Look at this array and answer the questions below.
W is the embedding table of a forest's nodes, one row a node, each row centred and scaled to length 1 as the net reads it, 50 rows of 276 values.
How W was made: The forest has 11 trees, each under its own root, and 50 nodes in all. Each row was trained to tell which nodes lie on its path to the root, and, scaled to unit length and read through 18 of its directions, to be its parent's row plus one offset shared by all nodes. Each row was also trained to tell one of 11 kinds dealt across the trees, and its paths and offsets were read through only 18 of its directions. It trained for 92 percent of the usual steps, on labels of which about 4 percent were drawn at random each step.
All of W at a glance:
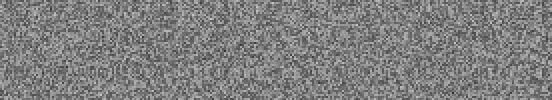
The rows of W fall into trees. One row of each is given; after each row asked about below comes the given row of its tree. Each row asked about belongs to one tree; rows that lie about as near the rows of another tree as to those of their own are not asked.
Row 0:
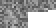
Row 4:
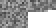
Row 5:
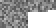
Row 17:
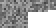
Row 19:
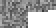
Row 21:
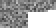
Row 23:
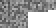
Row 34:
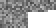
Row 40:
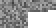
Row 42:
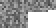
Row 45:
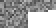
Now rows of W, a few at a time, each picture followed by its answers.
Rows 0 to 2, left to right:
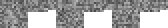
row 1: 4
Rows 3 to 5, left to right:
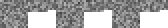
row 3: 5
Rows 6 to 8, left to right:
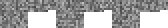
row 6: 40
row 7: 40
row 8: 23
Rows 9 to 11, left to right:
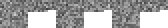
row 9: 21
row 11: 4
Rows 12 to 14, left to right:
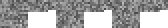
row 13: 40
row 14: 21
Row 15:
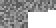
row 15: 5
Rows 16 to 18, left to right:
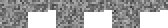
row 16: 19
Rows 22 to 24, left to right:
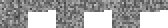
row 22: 42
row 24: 34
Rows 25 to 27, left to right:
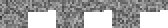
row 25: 17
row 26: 4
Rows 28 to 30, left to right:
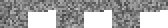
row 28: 45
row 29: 42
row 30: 17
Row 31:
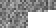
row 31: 21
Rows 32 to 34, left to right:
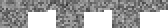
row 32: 4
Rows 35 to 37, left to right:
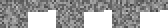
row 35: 0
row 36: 5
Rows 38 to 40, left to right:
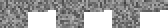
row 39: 17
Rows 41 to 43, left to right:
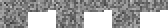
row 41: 17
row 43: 34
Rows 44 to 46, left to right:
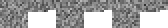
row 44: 21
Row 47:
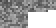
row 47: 0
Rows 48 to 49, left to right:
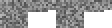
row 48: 40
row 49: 45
